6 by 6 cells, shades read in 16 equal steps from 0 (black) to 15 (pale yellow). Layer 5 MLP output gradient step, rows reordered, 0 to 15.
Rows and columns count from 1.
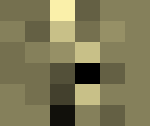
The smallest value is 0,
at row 4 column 4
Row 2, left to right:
8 6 12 7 9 8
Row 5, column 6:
8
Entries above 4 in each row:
6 6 6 5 5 5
